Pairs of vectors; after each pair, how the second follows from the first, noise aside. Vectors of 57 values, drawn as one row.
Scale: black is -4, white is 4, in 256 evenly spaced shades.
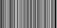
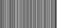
shrunk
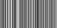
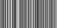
copied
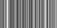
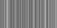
shrunk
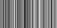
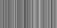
shrunk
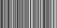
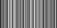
shuffled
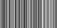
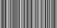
shuffled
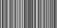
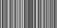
copied
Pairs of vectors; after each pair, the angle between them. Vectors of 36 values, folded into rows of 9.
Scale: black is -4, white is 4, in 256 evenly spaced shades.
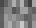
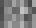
nearly parallel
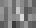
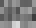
partly opposed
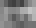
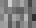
partly opposed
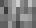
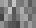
orthogonal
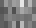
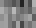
nearly opposite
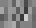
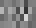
nearly parallel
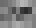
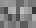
partly opposed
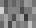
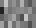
nearly opposite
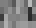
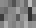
nearly parallel
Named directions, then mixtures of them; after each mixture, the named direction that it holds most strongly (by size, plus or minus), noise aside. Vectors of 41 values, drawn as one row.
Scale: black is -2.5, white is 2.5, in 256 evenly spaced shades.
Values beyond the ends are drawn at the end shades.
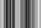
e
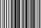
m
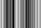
e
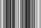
e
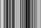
e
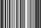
m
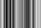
e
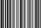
m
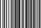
m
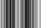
e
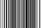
m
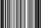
m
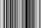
e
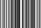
m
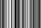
e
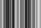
e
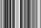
e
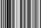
m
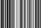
m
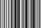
m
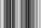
e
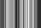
e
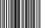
m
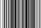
m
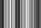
e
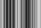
e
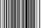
m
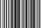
m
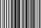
m
